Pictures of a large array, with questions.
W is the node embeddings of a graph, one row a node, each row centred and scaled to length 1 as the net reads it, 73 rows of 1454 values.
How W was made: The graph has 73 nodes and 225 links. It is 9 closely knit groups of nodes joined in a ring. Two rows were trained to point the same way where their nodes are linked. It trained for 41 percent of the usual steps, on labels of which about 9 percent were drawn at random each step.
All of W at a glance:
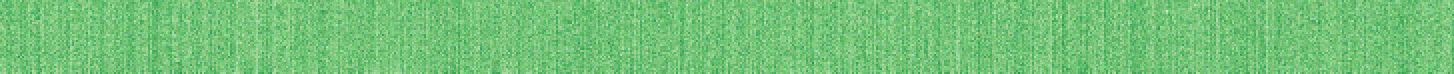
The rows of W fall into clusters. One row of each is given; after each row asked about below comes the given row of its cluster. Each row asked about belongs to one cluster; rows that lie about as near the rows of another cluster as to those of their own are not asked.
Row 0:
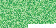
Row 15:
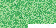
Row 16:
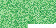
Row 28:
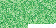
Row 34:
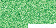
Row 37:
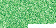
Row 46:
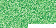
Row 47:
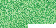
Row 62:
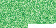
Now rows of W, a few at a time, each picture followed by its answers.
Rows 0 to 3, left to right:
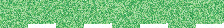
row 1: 62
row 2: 15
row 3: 62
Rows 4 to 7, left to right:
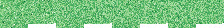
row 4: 15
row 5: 37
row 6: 28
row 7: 15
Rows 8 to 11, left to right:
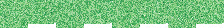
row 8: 46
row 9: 28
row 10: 47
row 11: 37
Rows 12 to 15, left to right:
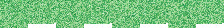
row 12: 47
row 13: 34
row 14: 46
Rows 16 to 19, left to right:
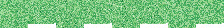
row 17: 37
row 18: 37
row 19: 0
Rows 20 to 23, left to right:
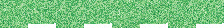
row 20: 34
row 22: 16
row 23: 34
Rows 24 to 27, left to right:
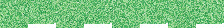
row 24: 15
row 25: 46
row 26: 28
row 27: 37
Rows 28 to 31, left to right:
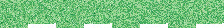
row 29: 37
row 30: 16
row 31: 34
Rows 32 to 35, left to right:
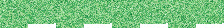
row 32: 16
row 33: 47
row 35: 46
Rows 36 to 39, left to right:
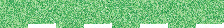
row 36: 0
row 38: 62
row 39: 28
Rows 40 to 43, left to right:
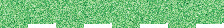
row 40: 0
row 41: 0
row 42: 46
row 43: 34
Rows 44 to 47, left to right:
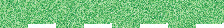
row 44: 0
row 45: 34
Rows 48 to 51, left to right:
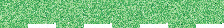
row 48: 47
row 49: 46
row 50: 0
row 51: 15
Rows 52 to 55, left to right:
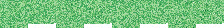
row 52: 34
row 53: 34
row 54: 47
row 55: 15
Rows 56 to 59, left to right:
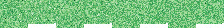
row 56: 62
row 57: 0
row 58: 46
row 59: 28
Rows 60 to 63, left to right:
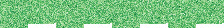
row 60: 37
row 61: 16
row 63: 16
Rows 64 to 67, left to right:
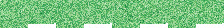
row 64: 16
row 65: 28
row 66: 34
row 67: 47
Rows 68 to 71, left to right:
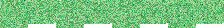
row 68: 0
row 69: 16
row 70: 16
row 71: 62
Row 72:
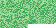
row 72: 16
